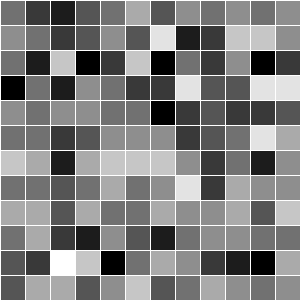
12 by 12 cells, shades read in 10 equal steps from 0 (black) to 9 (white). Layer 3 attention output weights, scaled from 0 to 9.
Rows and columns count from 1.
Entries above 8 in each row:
0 0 0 0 0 0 0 0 0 0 1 0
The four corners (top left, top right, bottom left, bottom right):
4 5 3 5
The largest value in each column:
7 6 9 7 7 7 8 8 6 7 8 8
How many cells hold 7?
11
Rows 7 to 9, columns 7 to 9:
7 5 2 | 5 8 2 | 6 5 5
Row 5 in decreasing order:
5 5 5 4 4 4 3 3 2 2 2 0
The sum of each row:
46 52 34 48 39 51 58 56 61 44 45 57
